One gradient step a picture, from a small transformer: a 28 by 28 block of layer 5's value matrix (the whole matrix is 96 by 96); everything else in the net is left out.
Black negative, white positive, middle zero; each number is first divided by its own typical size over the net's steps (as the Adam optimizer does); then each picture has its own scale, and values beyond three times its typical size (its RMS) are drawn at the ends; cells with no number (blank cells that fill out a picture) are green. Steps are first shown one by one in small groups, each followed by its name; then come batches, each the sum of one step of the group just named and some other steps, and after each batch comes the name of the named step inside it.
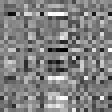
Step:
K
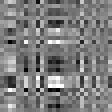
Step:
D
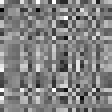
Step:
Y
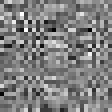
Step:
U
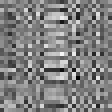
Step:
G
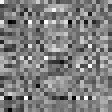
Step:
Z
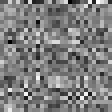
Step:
D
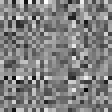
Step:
Z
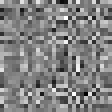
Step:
Y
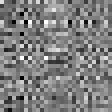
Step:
Z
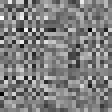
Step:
U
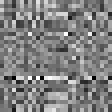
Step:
K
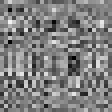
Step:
U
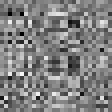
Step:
K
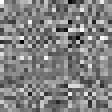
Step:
Z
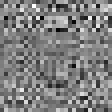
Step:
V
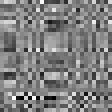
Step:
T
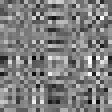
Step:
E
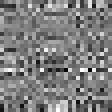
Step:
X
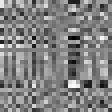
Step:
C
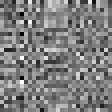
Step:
X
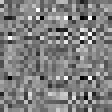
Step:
V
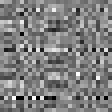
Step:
T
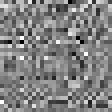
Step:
C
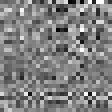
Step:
X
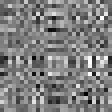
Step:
E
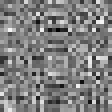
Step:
E
